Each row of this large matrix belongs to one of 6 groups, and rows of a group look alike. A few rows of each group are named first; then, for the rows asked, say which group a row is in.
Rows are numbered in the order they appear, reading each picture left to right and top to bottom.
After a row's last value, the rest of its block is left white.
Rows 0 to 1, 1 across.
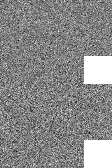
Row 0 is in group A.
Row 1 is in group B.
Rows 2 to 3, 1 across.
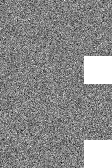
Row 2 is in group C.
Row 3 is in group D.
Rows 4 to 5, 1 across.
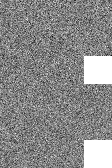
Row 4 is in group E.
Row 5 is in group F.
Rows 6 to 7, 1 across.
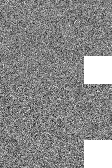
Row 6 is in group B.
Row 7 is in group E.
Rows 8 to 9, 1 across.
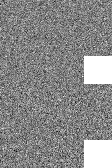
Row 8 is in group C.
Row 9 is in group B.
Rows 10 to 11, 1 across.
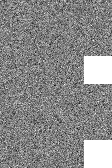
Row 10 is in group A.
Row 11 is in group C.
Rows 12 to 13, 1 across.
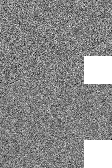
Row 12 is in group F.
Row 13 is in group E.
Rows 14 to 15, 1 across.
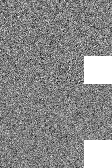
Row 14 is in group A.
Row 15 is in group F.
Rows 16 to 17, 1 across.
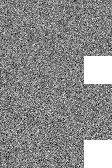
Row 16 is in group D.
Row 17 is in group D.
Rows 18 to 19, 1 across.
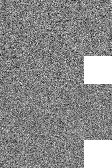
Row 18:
E
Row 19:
E
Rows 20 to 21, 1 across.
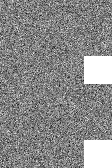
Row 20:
F
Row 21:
A
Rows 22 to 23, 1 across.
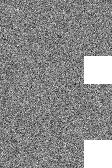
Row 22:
D
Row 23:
E
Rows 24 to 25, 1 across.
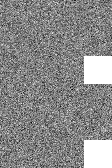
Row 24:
E
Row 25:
F
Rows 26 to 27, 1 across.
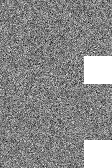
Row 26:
A
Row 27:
E
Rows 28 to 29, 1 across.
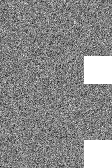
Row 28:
A
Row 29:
F
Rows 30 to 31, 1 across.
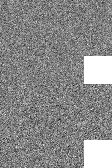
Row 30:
F
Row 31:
A
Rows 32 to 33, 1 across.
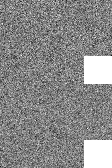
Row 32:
E
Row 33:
F
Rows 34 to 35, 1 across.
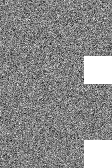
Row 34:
C
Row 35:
F
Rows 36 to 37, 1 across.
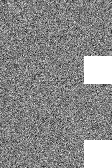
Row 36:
A
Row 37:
E
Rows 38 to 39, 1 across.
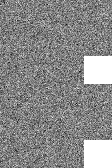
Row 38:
C
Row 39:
C
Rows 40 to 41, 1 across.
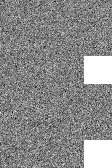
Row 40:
C
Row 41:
D
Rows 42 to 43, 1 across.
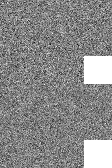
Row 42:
C
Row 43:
A
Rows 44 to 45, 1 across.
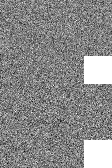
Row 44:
B
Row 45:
D
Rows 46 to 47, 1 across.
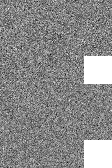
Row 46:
D
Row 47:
B
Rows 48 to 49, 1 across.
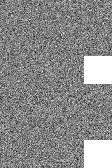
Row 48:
C
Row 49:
B
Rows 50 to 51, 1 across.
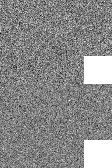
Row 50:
F
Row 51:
B
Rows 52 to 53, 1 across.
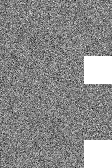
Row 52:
E
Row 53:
D
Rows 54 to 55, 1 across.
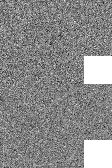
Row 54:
A
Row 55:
B
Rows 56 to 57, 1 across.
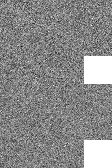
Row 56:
D
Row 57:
E
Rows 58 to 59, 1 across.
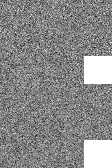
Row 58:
D
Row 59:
E
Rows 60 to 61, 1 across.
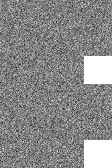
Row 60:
F
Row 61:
B
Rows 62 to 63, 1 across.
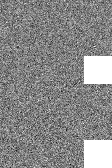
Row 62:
A
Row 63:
E
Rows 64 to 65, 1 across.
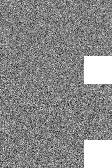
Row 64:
B
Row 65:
B
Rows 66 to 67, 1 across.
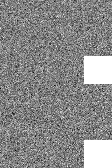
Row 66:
C
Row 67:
C
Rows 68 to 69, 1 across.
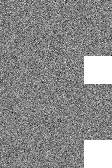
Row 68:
E
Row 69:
D
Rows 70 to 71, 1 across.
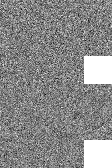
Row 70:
B
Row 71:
F
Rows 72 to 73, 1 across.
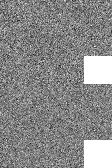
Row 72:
A
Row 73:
A
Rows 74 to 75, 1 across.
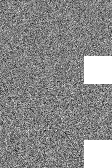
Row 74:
A
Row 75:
C
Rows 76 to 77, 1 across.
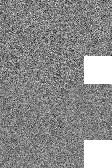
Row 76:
E
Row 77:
E
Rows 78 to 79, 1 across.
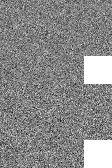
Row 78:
D
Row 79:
D
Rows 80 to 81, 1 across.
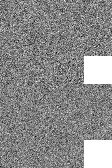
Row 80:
A
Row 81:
F
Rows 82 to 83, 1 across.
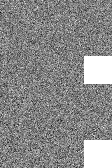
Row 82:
B
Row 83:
A
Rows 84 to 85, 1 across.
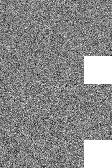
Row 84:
E
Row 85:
E
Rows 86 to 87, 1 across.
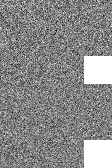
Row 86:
B
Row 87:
D
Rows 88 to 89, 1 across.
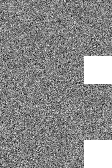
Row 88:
A
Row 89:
F
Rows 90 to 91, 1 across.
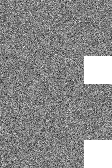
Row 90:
E
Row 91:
F
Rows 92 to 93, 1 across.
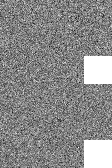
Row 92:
B
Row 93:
D
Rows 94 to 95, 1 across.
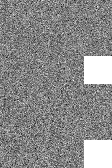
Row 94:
E
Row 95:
E
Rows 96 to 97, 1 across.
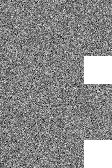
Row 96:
D
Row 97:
E
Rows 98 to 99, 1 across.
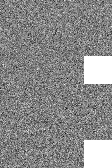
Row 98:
B
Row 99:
C
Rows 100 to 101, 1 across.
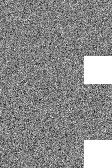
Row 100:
C
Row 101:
F
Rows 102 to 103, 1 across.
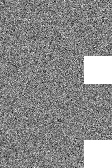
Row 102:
C
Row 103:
D
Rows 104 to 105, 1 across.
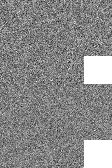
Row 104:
A
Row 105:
A
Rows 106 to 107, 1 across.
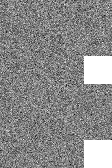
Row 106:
E
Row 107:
E
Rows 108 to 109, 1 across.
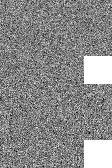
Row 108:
E
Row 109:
B
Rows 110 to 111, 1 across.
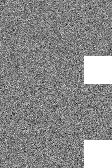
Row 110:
C
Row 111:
C
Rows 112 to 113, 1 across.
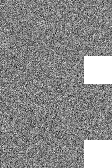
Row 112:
B
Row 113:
B
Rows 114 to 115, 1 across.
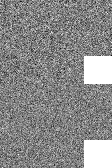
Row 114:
E
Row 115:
B
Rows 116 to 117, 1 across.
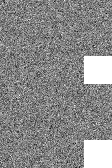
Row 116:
C
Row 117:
A
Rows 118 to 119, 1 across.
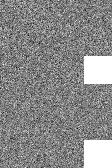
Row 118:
B
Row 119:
C
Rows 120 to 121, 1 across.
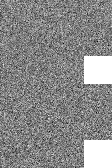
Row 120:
B
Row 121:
D
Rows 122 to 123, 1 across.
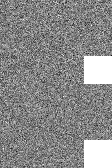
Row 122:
E
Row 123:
B
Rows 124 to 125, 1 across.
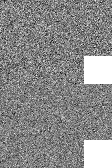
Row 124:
D
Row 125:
C
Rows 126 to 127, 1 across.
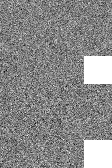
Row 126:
F
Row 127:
E
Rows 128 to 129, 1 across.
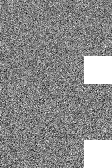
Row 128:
F
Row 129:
F
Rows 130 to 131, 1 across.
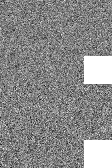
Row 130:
C
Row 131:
F
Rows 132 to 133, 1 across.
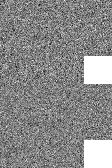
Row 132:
C
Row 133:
D
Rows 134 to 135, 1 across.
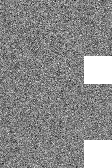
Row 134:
E
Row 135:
E
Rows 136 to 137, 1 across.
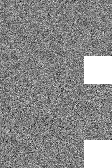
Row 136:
E
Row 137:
E
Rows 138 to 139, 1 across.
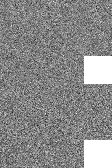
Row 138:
E
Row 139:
D
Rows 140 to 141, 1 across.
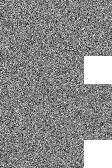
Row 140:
B
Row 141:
F
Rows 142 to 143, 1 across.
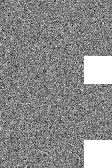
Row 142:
C
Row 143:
C
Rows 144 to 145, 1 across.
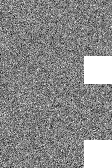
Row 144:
B
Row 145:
A
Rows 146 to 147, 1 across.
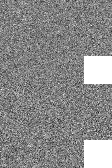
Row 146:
A
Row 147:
D
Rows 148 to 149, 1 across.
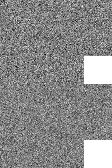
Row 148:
C
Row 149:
F
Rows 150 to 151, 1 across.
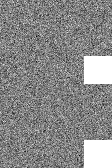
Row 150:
F
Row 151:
C
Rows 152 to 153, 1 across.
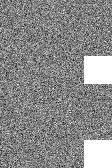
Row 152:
D
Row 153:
F
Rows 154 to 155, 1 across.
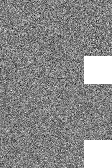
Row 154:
D
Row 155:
E
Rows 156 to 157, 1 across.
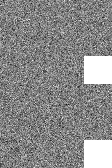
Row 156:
C
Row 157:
E
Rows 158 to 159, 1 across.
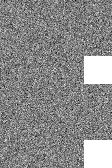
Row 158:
D
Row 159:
C
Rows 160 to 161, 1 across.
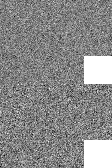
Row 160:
E
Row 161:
F
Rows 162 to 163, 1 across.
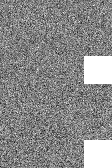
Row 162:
B
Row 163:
F
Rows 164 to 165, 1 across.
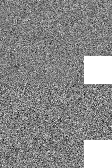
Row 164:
C
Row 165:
D
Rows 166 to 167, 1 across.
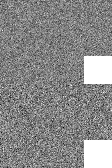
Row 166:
A
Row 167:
B
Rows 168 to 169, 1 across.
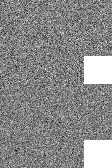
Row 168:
C
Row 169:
C
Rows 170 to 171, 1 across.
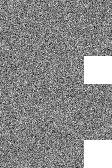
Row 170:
F
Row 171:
F
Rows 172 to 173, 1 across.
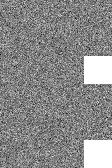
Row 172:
B
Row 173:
D
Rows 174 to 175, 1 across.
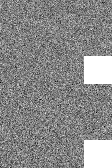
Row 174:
F
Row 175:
F
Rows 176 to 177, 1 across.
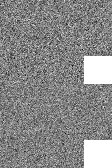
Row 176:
C
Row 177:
C
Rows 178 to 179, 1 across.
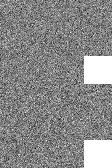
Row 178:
B
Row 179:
E
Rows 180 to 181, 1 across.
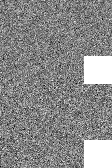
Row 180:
A
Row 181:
F
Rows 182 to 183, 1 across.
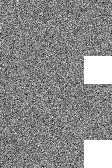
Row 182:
F
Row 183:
E
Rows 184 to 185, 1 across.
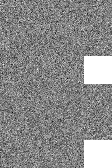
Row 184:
B
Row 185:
D
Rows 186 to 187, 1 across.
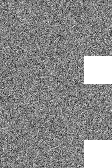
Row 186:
A
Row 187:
B
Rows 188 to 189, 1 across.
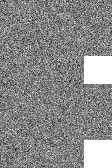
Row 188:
A
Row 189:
D
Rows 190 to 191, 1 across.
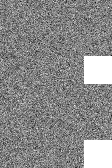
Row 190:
E
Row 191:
A
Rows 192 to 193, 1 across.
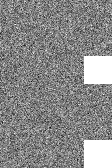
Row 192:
F
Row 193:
C
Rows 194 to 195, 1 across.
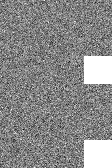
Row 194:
A
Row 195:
E
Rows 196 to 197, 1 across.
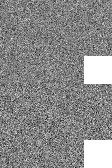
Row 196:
C
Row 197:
D
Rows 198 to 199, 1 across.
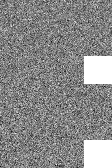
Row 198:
A
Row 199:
F
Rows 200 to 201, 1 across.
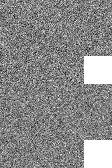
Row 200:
B
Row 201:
E
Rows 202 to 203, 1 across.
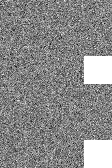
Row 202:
C
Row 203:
A
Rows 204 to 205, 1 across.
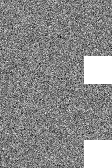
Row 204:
D
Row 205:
F
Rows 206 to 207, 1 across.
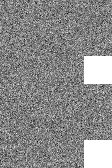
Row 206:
F
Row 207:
B
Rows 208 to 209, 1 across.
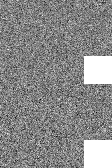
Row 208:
F
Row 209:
F
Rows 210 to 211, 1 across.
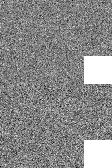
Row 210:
F
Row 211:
F
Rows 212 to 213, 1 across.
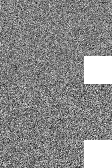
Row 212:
F
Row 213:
A
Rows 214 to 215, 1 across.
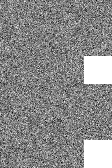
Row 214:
F
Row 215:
D
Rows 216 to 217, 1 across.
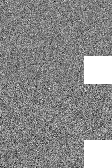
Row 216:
C
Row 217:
F
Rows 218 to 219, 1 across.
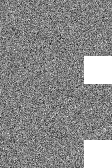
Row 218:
C
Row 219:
F
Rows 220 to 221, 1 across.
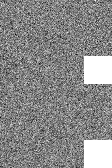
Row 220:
D
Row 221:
F
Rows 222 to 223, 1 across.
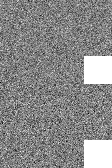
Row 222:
F
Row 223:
C
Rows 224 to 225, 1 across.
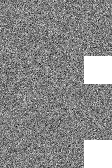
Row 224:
D
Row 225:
A
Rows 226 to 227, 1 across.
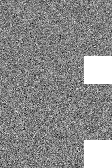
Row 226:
A
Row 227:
F
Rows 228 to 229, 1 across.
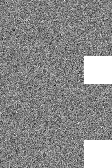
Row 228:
C
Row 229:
C
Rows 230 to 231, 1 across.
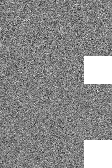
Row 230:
C
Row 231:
E
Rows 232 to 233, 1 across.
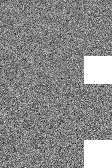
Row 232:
D
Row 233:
A
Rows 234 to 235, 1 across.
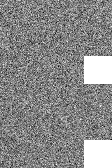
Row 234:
B
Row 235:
E
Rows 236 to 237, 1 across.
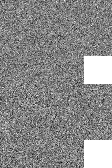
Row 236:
A
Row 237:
B
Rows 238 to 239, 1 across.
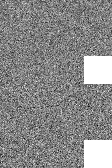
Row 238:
A
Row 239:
B
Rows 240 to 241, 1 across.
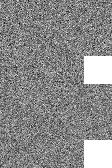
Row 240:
F
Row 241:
E
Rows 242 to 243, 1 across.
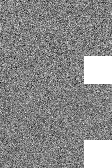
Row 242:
F
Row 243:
E
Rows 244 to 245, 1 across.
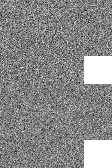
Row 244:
B
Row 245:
F
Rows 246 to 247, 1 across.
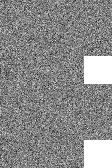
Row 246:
D
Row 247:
F
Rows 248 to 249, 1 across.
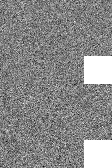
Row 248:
A
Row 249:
E
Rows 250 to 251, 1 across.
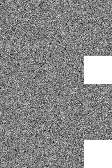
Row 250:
C
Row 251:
C
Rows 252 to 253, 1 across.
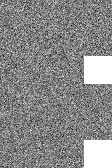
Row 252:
D
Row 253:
A
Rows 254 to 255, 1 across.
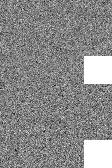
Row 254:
F
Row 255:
C
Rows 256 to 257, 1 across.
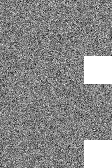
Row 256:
E
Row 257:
A
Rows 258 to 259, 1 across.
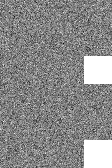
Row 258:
B
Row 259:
C
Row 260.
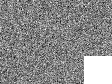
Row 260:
F
